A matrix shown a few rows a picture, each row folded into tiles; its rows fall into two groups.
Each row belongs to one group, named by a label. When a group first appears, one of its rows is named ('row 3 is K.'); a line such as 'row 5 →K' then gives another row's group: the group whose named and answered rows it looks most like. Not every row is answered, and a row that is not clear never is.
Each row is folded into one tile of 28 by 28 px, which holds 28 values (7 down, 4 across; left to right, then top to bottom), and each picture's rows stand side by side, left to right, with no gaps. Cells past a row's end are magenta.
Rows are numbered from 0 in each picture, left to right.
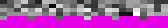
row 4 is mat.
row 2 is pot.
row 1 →mat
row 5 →pot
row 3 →mat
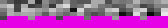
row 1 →mat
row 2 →pot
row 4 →mat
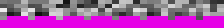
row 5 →mat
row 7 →pot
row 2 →mat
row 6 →pot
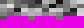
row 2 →mat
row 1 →mat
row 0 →pot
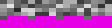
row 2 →pot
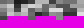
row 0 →pot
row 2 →mat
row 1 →pot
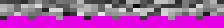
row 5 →mat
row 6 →mat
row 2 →mat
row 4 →mat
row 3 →pot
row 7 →pot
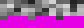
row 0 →pot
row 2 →pot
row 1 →mat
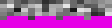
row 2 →pot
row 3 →mat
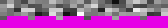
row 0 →pot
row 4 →mat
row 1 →mat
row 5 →mat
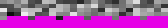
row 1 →mat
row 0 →mat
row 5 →mat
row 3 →pot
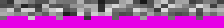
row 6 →pot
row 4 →pot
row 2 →mat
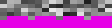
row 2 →mat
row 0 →pot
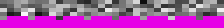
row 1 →mat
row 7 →pot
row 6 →mat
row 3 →mat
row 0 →mat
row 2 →pot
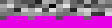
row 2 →pot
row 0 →pot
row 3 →mat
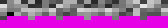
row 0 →pot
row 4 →mat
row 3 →mat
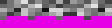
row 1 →pot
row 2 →mat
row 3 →pot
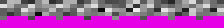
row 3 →pot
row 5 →pot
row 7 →pot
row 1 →pot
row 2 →pot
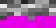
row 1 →pot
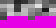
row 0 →pot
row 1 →pot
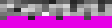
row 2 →pot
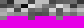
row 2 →pot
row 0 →mat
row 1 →pot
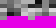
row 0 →mat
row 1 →mat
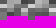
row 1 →pot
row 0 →pot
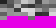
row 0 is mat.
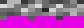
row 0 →pot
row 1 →pot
